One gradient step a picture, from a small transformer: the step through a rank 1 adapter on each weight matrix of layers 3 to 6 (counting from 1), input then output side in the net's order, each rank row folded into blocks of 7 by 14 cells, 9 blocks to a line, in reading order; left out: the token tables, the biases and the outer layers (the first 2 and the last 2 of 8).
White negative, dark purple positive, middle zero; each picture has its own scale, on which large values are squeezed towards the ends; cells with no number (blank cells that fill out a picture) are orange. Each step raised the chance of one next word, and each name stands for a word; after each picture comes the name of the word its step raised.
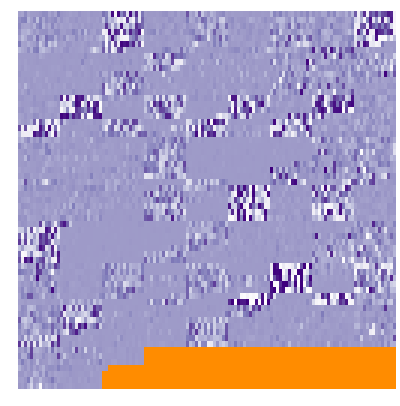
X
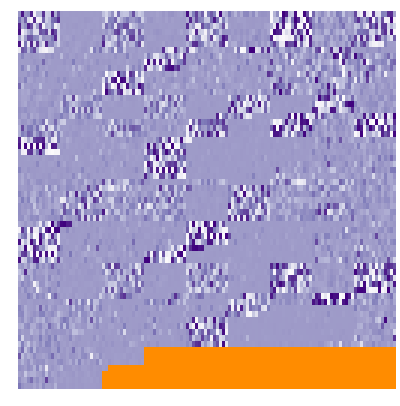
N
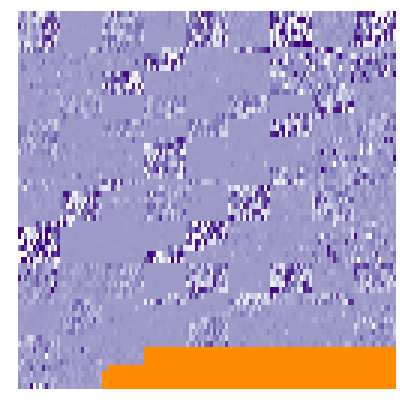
N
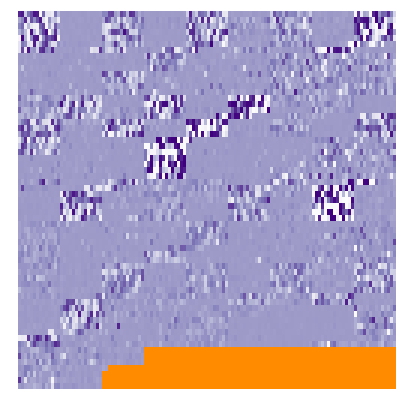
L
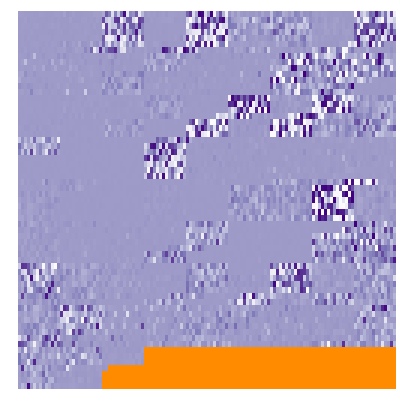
L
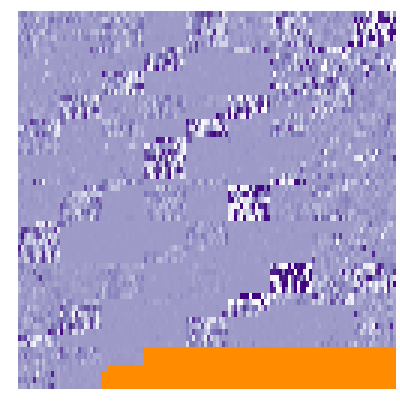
X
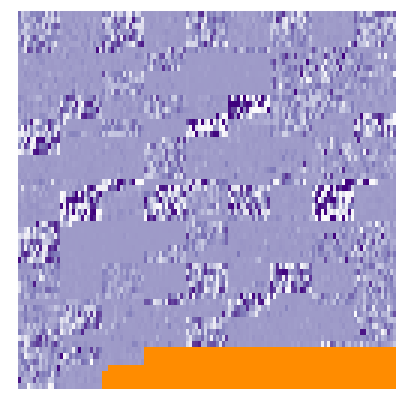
L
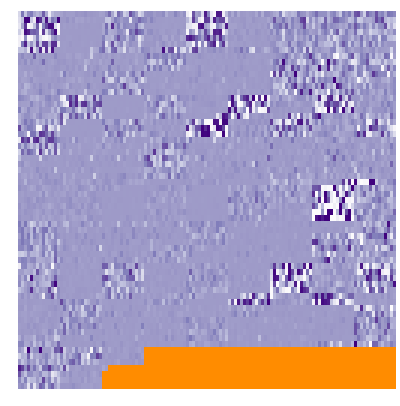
L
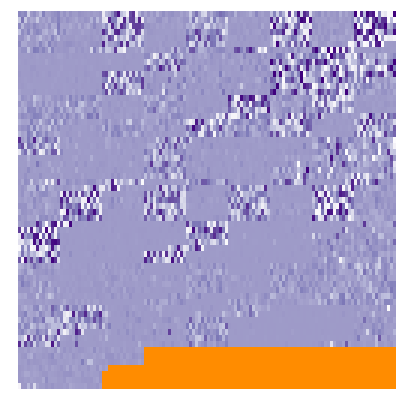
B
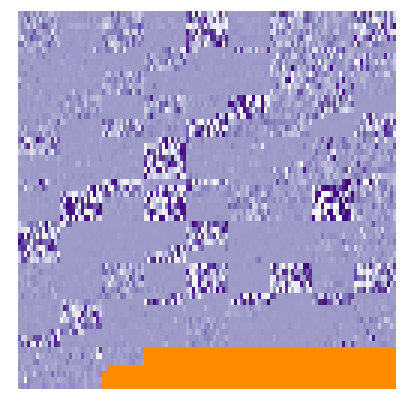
L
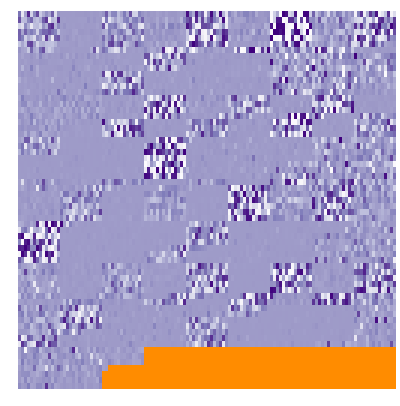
N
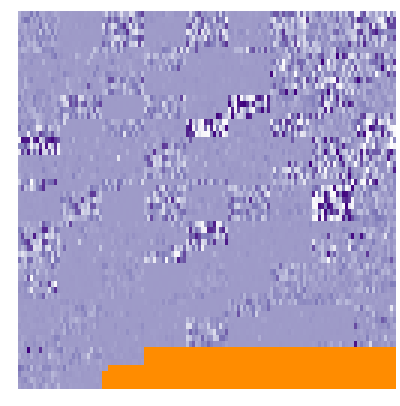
B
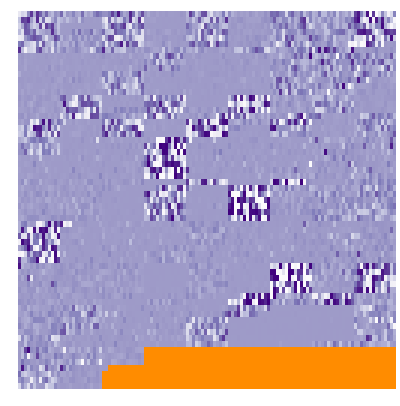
X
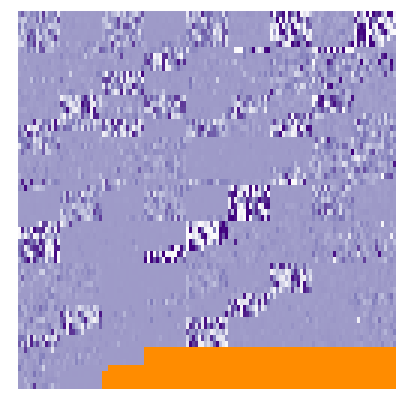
N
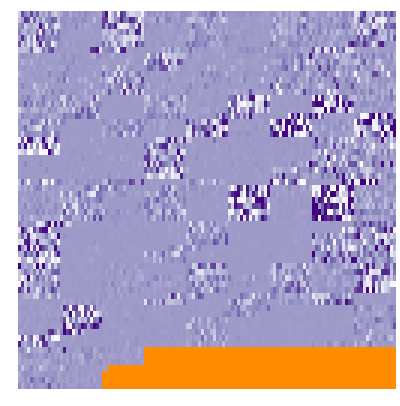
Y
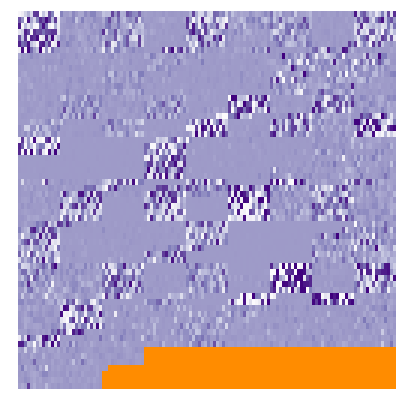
X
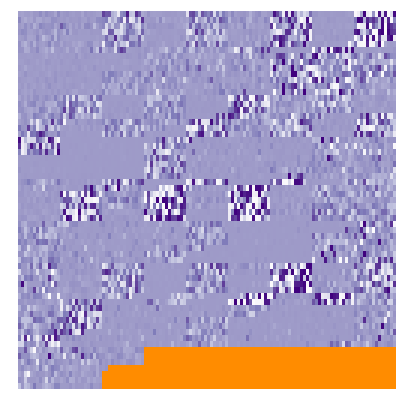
X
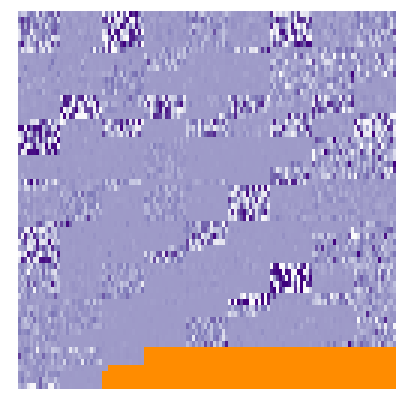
X
